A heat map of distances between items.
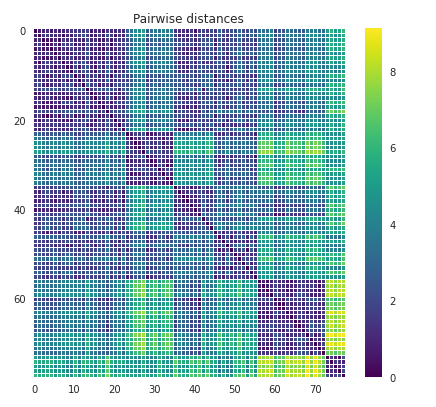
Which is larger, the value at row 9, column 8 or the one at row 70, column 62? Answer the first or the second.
the second
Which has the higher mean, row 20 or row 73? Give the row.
73
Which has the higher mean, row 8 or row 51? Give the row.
51
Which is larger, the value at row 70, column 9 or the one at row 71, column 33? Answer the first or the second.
the second
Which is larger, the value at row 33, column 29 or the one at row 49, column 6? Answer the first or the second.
the second
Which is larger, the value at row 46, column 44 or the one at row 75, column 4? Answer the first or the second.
the second
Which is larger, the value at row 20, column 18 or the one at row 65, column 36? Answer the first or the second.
the second
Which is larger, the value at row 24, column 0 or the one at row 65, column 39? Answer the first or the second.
the first
